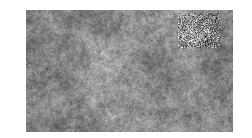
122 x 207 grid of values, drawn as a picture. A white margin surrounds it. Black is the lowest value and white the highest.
The texture is blotchy. A few values lie far out on both sides of the bulk. Neither half mirrors the other. No regular stripes run through it. An odd patch, rougher than its surroundings, sits in the top right. The top right is the roughest part.
